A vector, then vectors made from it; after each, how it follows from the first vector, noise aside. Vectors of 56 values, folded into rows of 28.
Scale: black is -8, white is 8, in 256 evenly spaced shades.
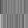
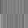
shrunk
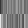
scaled up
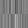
wrapped around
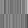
reversed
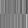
wrapped around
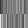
scaled up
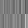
wrapped around
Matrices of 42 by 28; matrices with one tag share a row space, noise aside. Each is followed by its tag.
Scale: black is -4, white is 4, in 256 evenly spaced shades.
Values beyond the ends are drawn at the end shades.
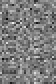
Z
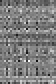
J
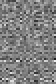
Z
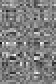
Z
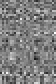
Z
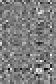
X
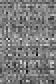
J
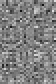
Z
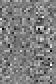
X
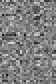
Z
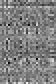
J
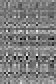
J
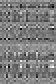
J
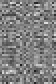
Z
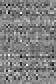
J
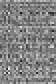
J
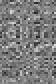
Z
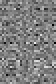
Z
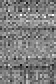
J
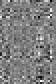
X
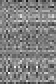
J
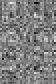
Z
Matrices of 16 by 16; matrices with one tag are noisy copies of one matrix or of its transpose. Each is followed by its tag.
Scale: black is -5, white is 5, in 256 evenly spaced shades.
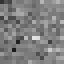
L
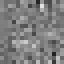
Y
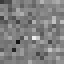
L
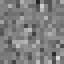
Y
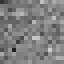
L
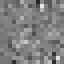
Y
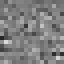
Y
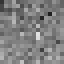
L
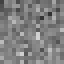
L
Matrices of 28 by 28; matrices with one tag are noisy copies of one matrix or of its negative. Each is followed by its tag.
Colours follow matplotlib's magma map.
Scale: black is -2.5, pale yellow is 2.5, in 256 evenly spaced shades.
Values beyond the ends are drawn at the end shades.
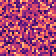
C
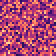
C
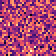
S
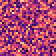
C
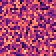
C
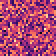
S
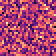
C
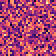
S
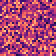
C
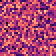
C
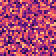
C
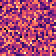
C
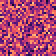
S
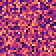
C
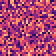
S
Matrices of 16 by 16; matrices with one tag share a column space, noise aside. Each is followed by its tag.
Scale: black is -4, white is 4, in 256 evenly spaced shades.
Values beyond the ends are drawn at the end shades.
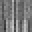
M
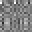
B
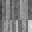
M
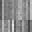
M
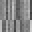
M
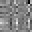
B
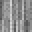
M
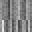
M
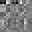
B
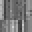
M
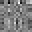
B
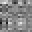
B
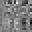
B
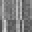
M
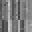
M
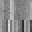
M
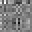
B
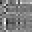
B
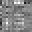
B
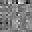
B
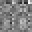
B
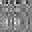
B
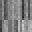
M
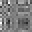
B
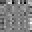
B
